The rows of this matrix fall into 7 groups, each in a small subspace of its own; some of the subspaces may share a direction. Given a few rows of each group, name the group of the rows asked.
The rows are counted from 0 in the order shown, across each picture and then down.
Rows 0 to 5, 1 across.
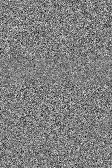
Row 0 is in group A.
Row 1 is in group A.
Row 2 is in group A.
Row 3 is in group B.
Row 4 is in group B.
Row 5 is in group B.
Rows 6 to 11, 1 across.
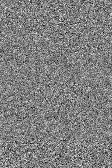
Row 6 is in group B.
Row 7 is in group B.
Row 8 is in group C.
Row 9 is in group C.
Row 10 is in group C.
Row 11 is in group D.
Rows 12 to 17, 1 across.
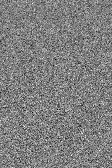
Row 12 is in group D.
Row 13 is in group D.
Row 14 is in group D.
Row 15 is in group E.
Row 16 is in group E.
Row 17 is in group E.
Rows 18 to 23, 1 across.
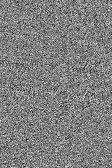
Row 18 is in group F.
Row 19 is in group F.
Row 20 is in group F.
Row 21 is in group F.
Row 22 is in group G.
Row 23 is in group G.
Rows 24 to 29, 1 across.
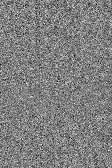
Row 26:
G
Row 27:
G
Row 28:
F
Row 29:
F
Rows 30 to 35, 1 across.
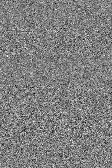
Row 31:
D
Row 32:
D
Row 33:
D
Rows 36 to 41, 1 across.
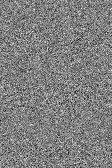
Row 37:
E
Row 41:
B
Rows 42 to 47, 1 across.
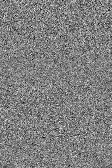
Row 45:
A
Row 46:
B
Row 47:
F
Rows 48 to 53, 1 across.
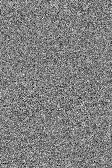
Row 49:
B
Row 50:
A
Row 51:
E
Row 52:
A
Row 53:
E
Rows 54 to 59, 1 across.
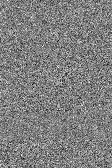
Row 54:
D
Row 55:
C
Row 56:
B
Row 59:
A
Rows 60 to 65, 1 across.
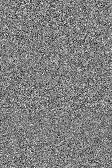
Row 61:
F
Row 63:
E
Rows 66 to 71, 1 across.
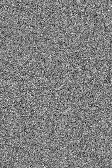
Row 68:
A
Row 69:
E
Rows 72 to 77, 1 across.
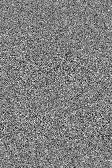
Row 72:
F
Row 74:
B
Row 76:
F
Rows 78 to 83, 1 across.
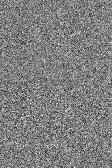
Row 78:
F
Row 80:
A
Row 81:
G
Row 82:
B
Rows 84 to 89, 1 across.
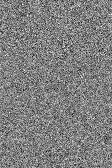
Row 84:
G
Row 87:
C
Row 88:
A
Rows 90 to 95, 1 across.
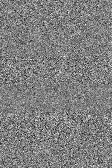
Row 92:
D
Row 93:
C
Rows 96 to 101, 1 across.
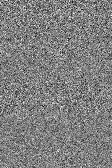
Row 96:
B
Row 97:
B
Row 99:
F
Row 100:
C
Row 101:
B
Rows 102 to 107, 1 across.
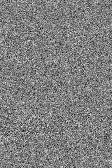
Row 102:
D
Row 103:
D
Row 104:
C
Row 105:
A
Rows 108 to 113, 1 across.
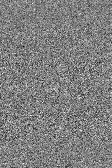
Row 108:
C
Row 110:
F
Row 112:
D
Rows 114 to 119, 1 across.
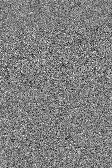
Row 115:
E
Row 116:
A
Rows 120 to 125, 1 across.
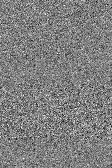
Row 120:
E
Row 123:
B
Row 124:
A
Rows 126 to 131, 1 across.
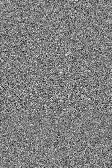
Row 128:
B
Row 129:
B
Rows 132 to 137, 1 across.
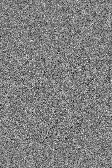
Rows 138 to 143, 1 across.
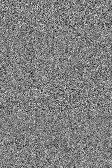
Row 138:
F
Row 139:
D
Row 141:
B
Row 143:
C
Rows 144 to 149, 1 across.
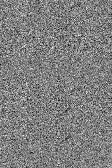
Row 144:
G
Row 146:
G
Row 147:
G
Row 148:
G
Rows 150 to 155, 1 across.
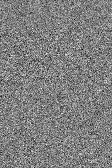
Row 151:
E
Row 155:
E
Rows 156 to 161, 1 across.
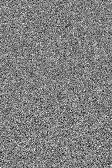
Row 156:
G
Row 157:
F
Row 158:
D
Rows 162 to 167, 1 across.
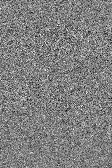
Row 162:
G
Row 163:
C
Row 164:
E
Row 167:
G
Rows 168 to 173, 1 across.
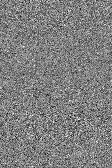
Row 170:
A
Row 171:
B
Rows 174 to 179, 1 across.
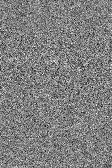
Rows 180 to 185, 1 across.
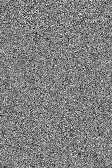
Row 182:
D
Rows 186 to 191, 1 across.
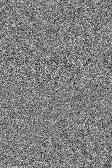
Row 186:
D
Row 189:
E
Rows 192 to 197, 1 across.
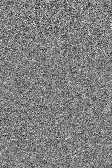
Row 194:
F
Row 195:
A
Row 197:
D
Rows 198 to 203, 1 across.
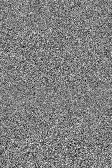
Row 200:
B
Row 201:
A
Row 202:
E
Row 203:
D
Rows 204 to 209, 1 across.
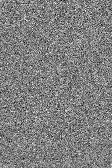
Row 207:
E
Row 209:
A
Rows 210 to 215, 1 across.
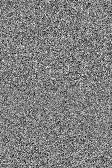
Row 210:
C
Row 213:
F
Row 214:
B
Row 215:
E
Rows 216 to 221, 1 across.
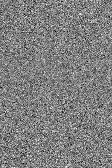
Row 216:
E
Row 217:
D
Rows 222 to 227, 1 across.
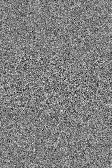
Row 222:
G
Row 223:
D
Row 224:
B
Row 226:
C
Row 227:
F
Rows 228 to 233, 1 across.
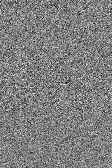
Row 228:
C
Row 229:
F
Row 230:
G
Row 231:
D
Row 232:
E
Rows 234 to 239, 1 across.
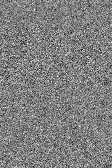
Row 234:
F
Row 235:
G
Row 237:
E
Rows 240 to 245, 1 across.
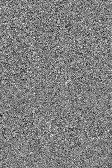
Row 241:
D
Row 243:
D
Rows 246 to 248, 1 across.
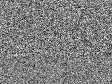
